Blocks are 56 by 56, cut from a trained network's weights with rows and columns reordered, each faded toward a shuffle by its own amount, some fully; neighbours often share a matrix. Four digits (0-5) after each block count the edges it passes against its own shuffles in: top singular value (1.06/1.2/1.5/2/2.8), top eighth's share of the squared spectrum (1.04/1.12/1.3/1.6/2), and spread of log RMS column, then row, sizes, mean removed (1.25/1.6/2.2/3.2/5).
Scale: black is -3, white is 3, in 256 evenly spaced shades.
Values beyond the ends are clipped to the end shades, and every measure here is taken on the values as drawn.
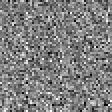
3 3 1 2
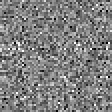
3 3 1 2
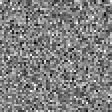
0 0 0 0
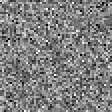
0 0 0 0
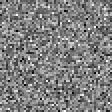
0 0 0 0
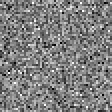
0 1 0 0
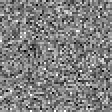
0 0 0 0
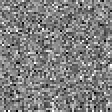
2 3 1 1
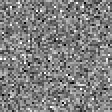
0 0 0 0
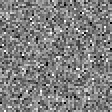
0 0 0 0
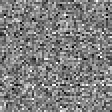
3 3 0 1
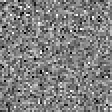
1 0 0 0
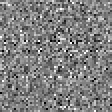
3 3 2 2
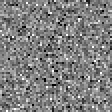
2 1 0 0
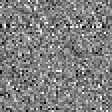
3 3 0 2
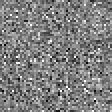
3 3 1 2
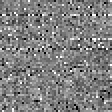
3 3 0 2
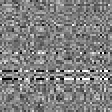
4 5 0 3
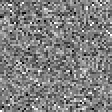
2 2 0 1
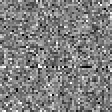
3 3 0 1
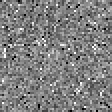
2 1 0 1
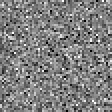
1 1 0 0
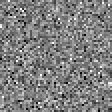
1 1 0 0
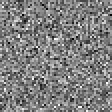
1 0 0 0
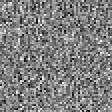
3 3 1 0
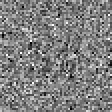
1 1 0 0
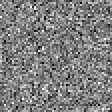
1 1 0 0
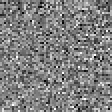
3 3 1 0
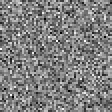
1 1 0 0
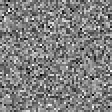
2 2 0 0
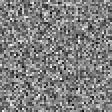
2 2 0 0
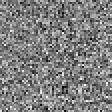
2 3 1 0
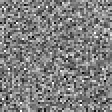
2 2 0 0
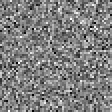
2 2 0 0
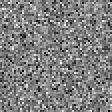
2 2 0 0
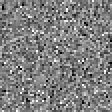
0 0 0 0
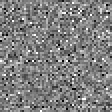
2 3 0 1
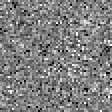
2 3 1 1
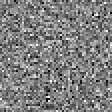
3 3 1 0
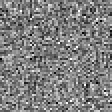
3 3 1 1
